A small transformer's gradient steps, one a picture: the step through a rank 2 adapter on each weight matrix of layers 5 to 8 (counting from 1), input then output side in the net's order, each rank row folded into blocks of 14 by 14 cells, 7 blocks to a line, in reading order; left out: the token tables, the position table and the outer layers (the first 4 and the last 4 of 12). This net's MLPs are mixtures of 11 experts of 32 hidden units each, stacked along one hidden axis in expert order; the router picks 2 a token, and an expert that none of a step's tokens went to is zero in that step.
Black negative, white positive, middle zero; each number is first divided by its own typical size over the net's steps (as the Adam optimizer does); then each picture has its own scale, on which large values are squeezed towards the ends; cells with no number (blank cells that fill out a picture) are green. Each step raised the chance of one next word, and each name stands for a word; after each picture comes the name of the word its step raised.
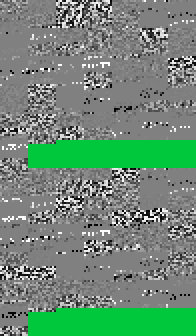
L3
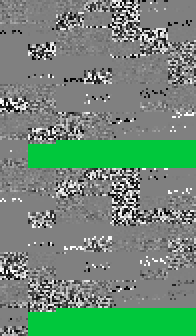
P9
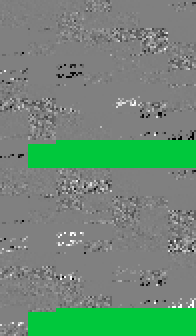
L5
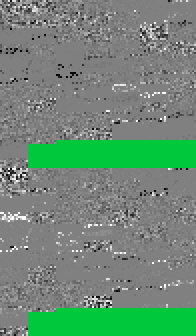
L5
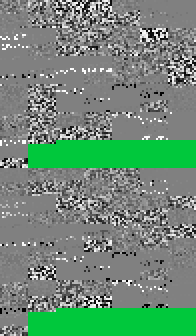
L3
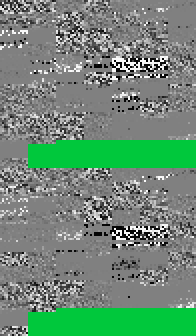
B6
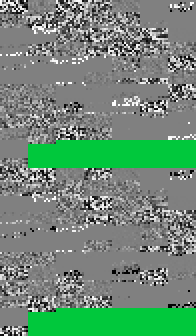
L3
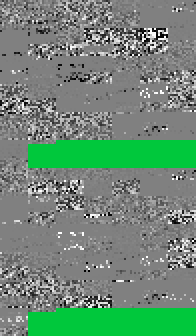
L5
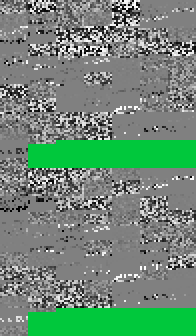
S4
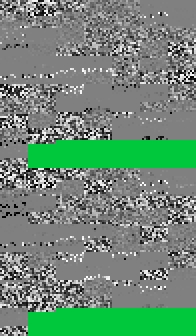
S4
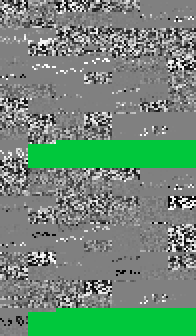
L3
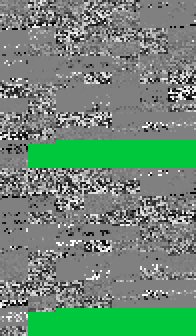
S4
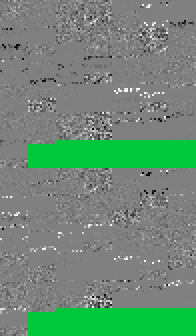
L5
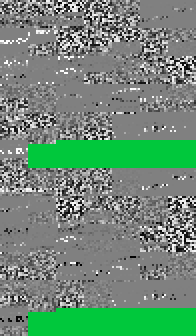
L3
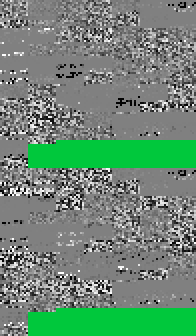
B6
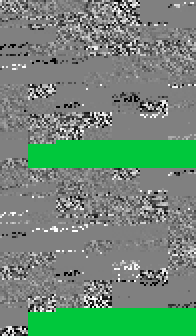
P9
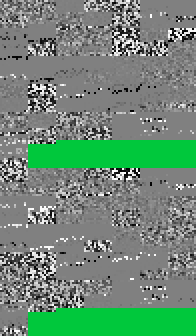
P9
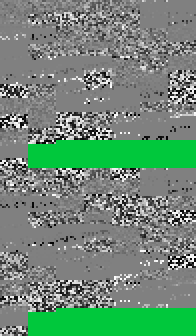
S4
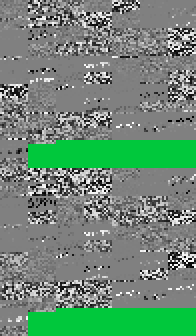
S4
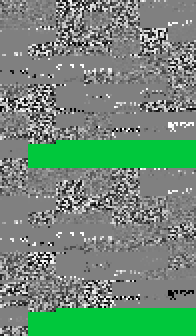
L3
